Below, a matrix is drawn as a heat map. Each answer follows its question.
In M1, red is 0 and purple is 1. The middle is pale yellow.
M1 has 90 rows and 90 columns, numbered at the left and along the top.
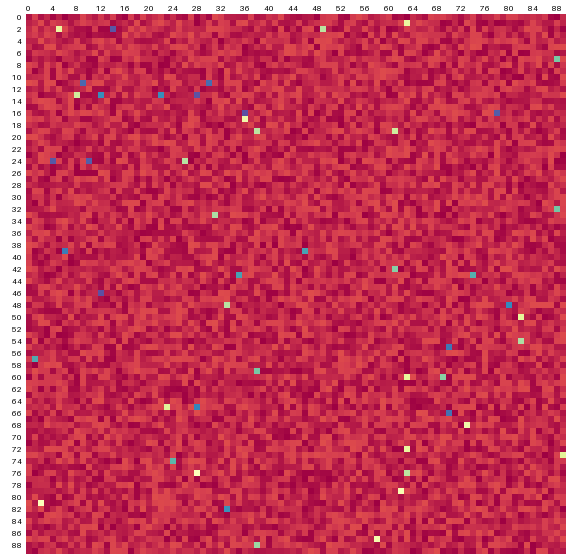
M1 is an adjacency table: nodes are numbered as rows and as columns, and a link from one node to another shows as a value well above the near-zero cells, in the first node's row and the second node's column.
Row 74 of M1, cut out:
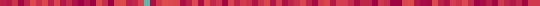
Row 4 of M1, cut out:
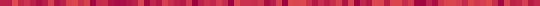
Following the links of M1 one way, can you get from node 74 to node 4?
yes
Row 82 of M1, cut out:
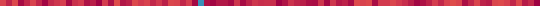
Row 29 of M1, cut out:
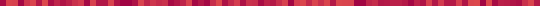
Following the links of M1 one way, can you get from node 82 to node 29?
no
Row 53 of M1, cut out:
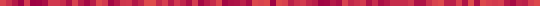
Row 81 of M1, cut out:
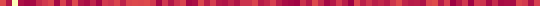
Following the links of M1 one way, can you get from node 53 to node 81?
no
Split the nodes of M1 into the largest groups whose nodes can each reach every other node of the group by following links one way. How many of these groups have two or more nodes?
0
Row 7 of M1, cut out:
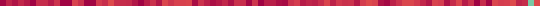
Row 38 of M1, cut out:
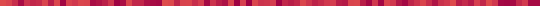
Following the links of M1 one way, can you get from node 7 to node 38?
yes
